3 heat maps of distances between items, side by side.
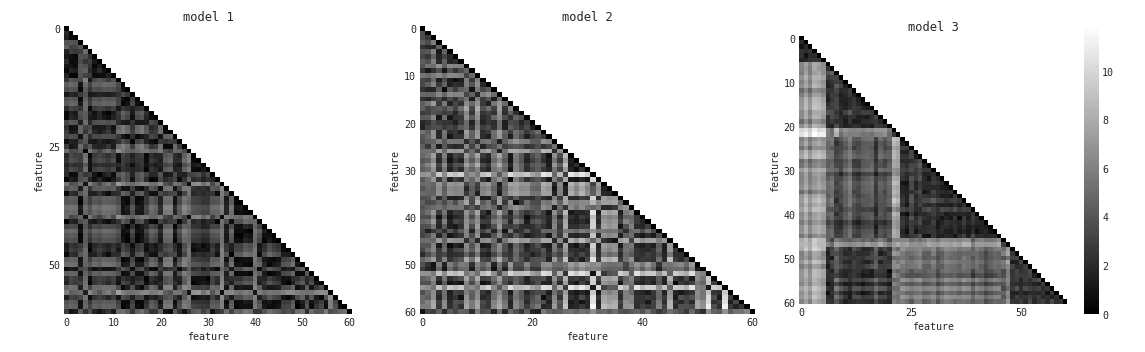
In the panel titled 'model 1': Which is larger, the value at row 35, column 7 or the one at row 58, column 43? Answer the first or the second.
the first
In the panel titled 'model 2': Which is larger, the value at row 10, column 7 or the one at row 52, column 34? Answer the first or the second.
the first
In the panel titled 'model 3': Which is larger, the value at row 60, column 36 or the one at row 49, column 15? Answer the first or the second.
the first
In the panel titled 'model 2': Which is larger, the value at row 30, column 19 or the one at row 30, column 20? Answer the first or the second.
the second
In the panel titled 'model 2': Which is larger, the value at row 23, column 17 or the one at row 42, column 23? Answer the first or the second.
the first
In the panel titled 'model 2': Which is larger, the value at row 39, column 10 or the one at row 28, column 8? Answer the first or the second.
the first
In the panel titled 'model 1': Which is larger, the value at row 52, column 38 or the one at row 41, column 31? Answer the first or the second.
the second
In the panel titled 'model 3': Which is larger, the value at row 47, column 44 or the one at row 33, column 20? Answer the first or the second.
the first
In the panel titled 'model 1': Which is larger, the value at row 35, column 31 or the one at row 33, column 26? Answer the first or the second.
the first
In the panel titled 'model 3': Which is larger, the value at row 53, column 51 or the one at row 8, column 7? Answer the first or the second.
the second
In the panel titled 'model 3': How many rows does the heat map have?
61
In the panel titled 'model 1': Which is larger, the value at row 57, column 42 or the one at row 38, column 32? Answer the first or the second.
the second
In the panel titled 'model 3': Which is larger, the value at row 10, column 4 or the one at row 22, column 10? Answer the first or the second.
the first
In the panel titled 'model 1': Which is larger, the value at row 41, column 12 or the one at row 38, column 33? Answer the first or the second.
the second
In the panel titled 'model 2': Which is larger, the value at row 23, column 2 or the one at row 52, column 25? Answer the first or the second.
the second
